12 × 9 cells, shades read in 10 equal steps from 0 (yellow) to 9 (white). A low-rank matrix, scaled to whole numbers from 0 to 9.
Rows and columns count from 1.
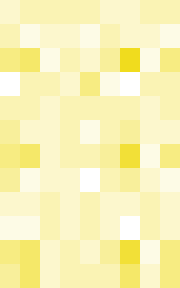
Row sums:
57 64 45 61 56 58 44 62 60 64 45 47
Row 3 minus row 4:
-5 -3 2 -1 3 -3 -9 2 -2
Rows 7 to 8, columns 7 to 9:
1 8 4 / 5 7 8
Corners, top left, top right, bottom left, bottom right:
7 6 5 4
